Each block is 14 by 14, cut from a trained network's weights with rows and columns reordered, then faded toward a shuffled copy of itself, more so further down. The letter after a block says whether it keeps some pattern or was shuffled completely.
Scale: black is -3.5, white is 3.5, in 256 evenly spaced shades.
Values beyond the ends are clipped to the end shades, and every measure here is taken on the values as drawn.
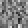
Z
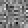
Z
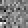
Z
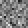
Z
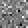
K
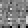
Z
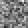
K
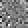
Z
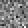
K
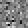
Z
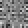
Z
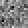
Z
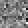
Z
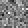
K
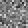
K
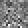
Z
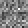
Z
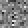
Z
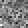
K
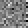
Z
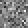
K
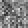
K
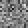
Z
